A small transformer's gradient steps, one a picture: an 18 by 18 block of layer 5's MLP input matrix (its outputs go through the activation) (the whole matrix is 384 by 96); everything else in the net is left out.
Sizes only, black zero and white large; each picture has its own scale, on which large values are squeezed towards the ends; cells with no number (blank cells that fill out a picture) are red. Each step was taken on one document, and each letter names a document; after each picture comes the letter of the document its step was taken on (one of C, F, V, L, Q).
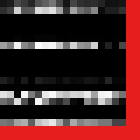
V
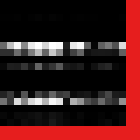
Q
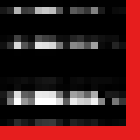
V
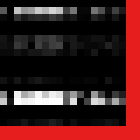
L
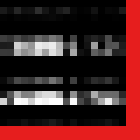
L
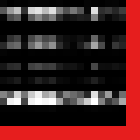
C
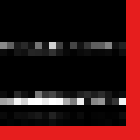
Q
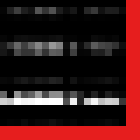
L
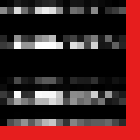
V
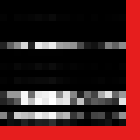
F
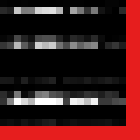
V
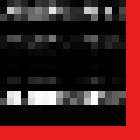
C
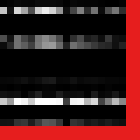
V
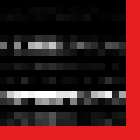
F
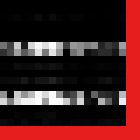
Q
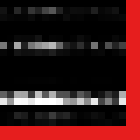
F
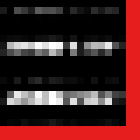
L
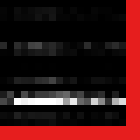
F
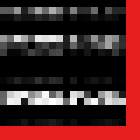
L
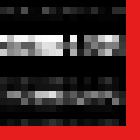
L
